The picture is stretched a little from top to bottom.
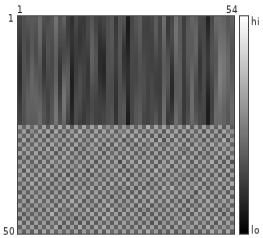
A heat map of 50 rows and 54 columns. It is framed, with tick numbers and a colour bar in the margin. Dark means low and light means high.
The table splits into 2 rows of 1 panel. Panel 1,1: low, streaked downward. Panel 2,1: middling, checkered, strong in contrast.
